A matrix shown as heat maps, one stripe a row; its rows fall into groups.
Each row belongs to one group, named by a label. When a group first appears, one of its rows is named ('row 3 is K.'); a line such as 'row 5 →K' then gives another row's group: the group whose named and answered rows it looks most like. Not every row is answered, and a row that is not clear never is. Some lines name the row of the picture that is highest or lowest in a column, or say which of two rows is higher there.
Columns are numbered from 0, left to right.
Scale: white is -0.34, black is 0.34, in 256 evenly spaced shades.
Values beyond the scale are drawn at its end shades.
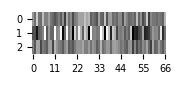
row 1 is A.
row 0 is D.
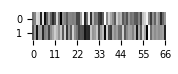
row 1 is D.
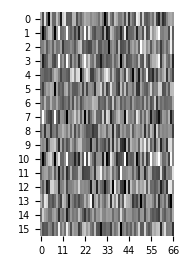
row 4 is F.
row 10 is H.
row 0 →A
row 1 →H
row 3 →H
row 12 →A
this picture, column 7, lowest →7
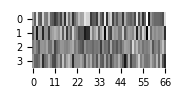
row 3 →F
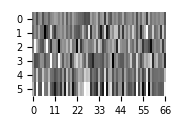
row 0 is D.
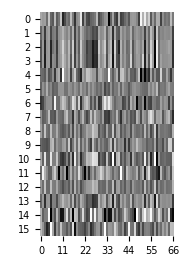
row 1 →D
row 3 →D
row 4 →A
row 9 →A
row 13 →D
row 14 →F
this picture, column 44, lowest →15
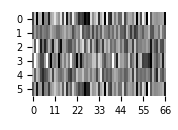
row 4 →A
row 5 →D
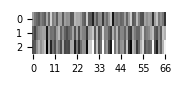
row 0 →H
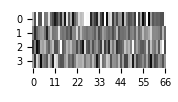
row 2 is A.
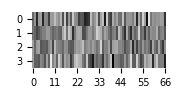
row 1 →F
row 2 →A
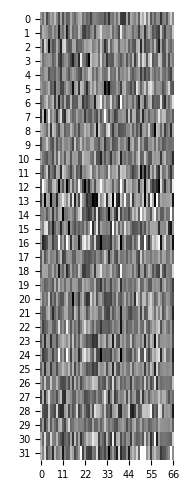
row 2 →A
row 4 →A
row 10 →H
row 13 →D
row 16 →H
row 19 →H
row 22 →H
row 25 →D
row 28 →F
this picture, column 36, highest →13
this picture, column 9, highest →12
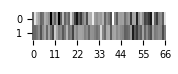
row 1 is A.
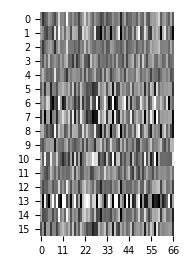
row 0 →H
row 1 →H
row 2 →H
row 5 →D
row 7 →D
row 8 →H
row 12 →H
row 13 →A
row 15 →D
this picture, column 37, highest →6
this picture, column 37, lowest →13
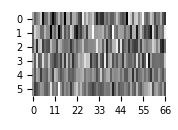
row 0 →F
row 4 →A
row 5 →H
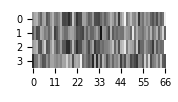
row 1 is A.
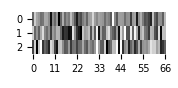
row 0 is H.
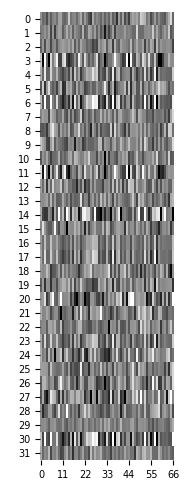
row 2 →D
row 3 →A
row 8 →A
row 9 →F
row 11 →A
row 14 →H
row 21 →F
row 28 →H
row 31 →F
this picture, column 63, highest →27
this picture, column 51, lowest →11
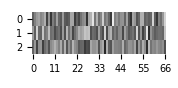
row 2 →D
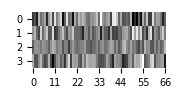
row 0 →A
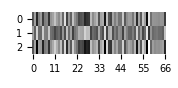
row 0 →D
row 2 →D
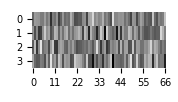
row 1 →A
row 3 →H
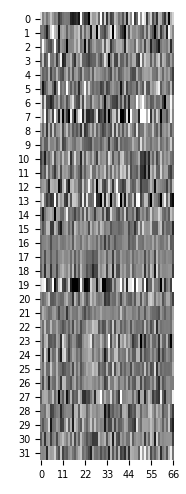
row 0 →F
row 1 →A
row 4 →F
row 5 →H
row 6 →A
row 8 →F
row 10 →A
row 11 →A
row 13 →H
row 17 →D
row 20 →F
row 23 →A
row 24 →A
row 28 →F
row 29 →F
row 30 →D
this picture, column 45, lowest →7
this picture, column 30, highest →13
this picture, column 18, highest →19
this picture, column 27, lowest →13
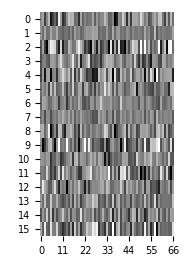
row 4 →D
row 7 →D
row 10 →F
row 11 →A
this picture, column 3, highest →2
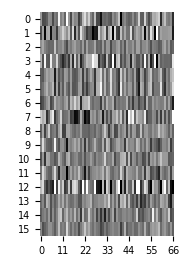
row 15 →H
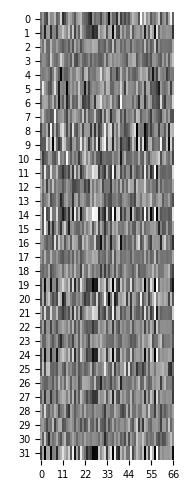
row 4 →F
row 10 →H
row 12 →F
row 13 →F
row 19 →D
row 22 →D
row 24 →D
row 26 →H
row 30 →A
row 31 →D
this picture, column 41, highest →28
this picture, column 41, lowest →20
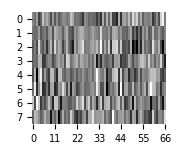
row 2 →A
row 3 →F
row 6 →A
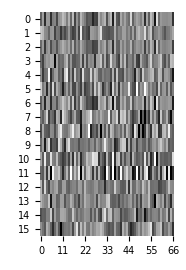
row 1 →F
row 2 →D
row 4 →F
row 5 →F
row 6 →D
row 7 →A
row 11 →F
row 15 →F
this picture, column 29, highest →10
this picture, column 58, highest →10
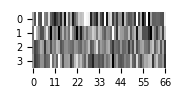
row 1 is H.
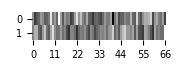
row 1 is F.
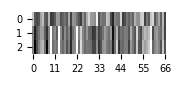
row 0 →F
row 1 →H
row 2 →H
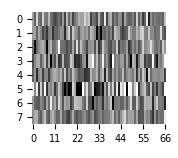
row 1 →F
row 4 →D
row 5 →F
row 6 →H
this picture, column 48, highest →2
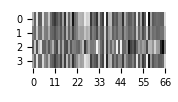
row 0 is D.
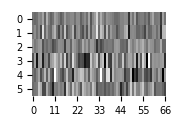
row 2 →F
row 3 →D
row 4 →A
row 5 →F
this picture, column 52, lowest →2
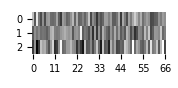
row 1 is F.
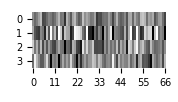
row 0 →F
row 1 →H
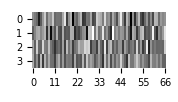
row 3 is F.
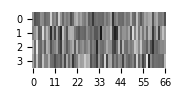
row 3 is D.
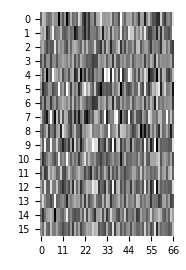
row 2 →H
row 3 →D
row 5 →H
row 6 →D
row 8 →A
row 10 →H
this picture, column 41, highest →4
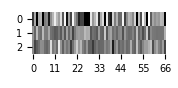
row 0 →D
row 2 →H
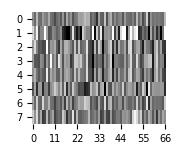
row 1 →F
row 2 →H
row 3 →H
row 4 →H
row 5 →D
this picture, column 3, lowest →5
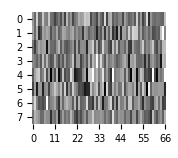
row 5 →D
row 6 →H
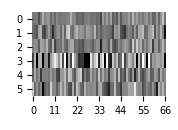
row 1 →F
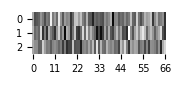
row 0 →H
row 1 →F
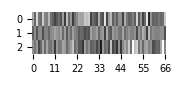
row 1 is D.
